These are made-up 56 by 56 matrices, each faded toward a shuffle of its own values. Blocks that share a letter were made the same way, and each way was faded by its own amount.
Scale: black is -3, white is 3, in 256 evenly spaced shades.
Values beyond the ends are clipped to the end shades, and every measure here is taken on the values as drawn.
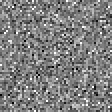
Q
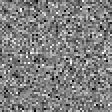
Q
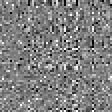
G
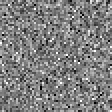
Q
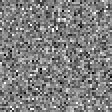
Q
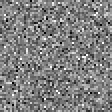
Q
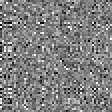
G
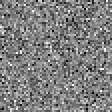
Q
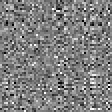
G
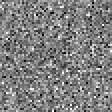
Q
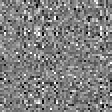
G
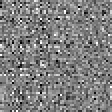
G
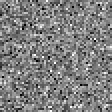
Q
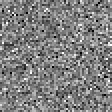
Q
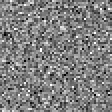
Q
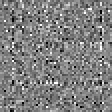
G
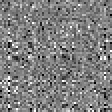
G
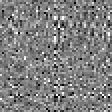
G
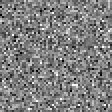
Q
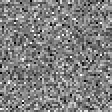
Q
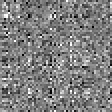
G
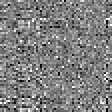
G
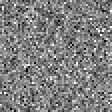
Q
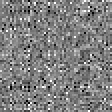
G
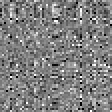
G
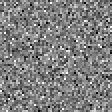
Q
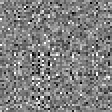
G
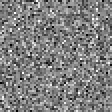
Q
